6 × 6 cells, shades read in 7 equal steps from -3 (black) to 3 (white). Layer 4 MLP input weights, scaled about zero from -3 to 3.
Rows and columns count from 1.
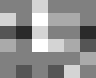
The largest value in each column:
2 0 3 2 2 1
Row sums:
2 7 -3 6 1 0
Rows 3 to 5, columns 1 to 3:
-1 -2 2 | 1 0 3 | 0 0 0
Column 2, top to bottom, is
0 0 -2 0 0 -1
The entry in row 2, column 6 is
0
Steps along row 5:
same same same same up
